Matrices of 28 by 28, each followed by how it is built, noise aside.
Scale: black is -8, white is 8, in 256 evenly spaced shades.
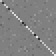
diagonal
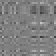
low rank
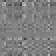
low rank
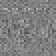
low rank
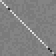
diagonal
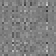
low rank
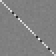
diagonal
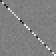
diagonal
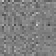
low rank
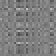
low rank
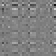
low rank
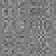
low rank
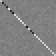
diagonal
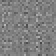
low rank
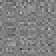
low rank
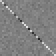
diagonal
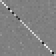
diagonal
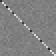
diagonal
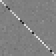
diagonal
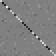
diagonal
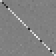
diagonal
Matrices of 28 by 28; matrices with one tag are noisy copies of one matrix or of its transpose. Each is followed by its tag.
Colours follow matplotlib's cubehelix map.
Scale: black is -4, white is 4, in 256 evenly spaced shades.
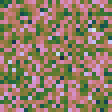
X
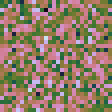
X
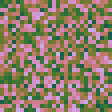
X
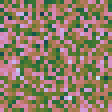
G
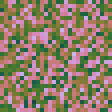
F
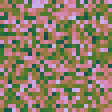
G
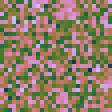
G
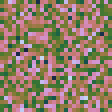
F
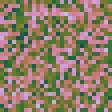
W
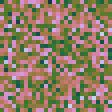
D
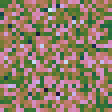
X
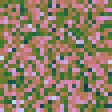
X
